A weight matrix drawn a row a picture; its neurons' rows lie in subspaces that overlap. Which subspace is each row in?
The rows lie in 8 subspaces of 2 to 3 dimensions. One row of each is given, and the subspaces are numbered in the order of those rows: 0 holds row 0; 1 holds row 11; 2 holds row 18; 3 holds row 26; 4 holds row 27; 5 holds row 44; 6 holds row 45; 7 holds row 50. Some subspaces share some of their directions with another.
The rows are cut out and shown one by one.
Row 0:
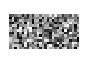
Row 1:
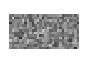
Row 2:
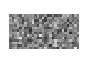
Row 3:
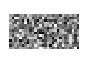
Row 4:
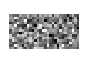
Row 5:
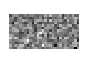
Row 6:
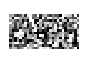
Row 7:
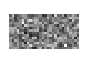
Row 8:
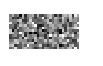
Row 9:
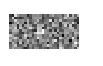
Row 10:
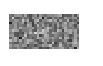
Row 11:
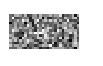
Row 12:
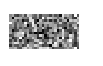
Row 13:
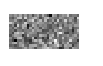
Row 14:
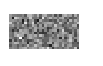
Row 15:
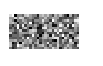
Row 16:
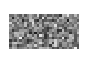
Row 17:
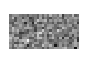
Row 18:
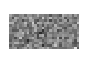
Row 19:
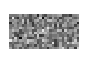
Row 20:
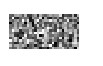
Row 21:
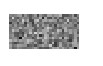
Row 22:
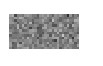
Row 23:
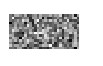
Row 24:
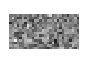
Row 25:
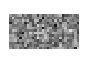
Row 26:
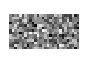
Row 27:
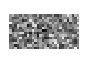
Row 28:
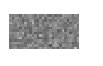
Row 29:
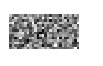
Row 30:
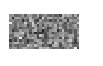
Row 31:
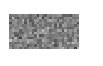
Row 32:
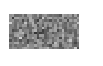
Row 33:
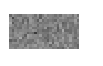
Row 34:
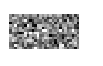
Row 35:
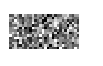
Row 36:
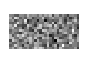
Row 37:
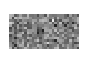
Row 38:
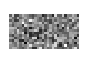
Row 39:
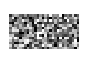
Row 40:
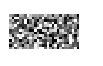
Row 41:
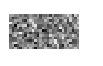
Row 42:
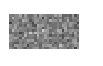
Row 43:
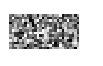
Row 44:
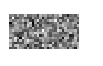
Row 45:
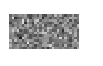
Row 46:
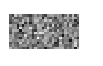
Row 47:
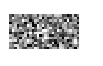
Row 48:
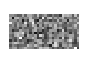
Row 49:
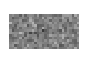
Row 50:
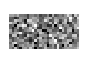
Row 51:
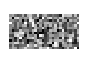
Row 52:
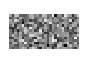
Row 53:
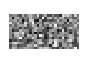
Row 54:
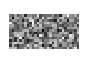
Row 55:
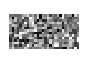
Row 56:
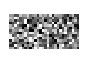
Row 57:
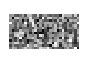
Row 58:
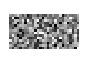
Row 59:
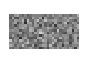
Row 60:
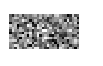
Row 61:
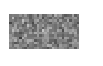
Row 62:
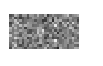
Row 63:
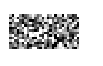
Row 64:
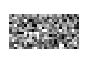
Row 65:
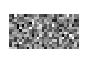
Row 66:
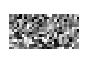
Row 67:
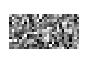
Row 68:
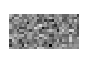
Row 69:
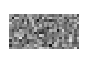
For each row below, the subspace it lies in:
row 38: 6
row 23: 1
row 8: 3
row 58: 7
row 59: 4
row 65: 5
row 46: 5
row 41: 7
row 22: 5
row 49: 3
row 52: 6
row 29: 2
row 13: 3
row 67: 2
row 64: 6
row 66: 3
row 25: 7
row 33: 2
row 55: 2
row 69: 7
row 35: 0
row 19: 1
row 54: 5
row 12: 1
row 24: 3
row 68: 7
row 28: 0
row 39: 2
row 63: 6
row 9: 5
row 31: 1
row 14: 6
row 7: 6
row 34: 6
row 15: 5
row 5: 2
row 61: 6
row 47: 4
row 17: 2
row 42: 3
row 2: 0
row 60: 4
